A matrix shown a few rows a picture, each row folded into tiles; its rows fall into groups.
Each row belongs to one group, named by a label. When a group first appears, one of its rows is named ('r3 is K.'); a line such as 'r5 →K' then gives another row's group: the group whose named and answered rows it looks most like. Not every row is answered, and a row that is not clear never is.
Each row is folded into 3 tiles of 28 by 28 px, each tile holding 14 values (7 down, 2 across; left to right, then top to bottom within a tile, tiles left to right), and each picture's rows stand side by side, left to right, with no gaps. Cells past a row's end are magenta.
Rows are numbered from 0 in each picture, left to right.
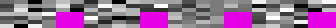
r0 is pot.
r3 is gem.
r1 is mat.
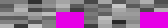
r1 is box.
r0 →pot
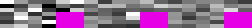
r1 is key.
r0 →gem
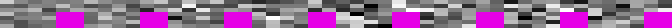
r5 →box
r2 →mat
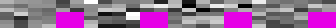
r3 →key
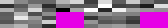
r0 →gem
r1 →mat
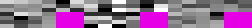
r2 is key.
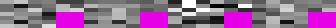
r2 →mat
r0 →key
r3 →box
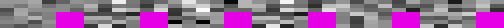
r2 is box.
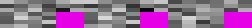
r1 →gem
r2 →box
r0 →gem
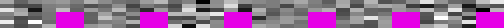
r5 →gem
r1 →gem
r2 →pot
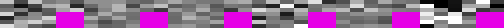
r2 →gem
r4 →mat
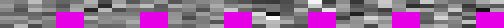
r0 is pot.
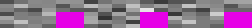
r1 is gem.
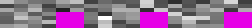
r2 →box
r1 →box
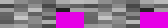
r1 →gem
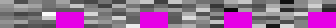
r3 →pot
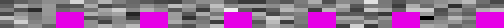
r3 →box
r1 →key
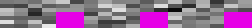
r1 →mat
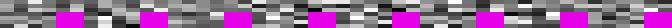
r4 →gem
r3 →gem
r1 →box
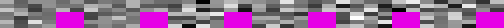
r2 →pot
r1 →mat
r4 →gem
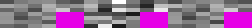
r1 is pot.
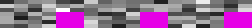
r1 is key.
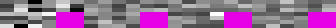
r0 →pot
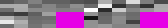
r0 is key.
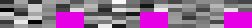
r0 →box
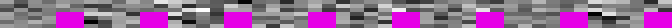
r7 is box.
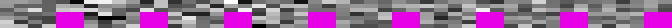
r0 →key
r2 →box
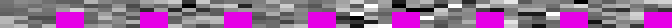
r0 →key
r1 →gem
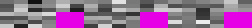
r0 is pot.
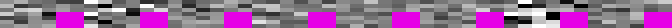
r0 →key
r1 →key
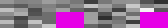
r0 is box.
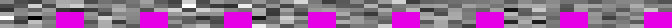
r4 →box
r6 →box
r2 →mat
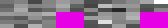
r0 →pot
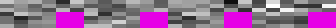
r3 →mat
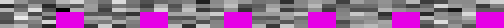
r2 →pot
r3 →pot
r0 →gem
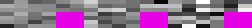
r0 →mat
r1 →key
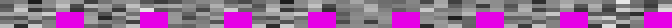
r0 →pot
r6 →pot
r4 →box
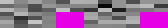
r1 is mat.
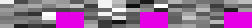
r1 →mat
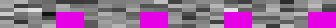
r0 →key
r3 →pot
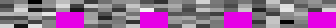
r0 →pot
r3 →box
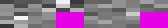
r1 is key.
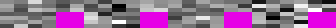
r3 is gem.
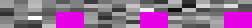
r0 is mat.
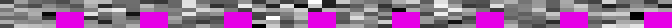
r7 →key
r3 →box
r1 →key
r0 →key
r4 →gem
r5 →mat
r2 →mat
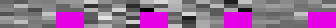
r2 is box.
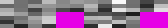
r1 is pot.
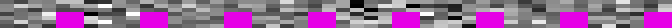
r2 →mat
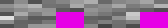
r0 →mat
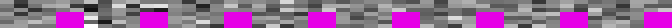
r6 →pot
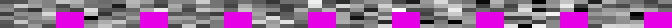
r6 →pot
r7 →key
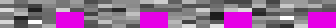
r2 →key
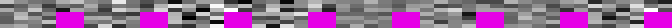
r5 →key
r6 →gem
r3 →pot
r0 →gem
